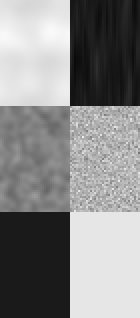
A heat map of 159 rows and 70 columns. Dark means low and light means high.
The table splits into 3 rows of 2 panels. Panel 1,1: very high, smooth, faint in contrast. Panel 1,2: very low, streaked downward, faint in contrast. Panel 2,1: middling, blotchy, faint in contrast. Panel 2,2: high, fine-grained. Panel 3,1: very low, flat. Panel 3,2: very high, flat.
